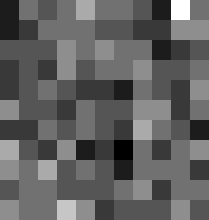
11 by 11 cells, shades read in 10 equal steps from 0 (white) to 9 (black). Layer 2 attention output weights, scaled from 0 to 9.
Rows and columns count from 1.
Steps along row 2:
down down same same up same up same down same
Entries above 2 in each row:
10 11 11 11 11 11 11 11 11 11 10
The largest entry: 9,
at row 8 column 7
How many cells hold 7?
21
